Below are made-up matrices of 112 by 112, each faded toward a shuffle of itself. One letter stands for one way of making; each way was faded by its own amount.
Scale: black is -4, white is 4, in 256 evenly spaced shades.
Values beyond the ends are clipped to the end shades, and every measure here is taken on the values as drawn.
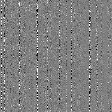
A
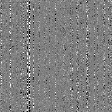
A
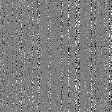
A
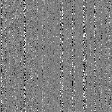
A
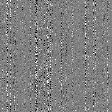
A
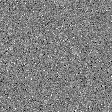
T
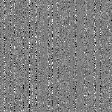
A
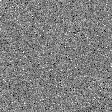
T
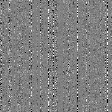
A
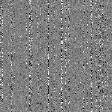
A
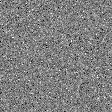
T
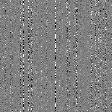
A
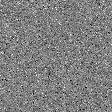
T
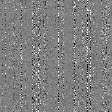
A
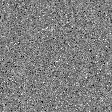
T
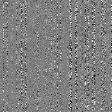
A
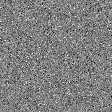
T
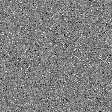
T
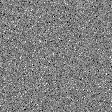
T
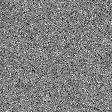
T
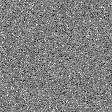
T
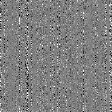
A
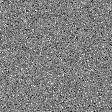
T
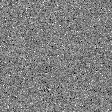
T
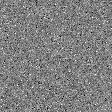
T
